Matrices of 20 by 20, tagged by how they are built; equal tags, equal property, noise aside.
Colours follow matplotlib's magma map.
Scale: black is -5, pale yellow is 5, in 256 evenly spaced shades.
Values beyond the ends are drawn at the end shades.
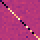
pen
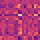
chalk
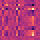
chalk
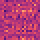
chalk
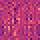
chalk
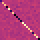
pen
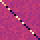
pen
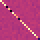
pen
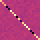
pen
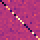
pen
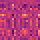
chalk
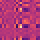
chalk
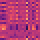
chalk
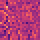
chalk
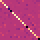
pen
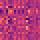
chalk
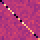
pen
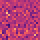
chalk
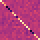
pen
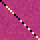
pen
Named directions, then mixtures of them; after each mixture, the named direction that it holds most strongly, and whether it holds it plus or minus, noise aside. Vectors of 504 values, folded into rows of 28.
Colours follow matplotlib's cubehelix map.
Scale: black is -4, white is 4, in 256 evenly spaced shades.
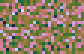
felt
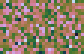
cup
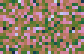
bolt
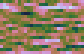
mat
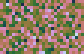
cup, minus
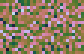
felt, plus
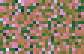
felt, minus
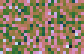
cup, minus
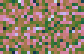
bolt, plus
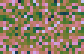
bolt, minus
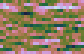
mat, plus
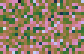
bolt, minus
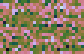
felt, plus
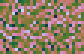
felt, plus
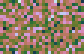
bolt, plus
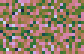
felt, minus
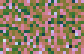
cup, minus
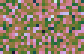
bolt, plus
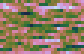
mat, plus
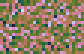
felt, plus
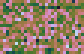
cup, minus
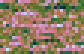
mat, minus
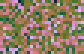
bolt, minus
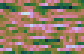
mat, minus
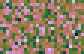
cup, plus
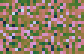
felt, plus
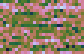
mat, plus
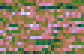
mat, minus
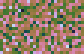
felt, minus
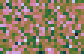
cup, plus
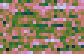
mat, plus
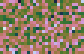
bolt, minus
